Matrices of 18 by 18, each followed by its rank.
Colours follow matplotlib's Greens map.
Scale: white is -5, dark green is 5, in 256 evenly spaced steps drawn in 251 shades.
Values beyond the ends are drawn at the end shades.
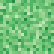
full rank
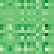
two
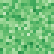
full rank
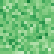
full rank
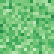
full rank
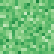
full rank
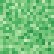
full rank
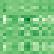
two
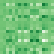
two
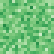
full rank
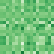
two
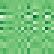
two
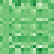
two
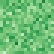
full rank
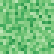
full rank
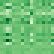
two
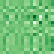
two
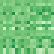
two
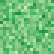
full rank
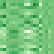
two
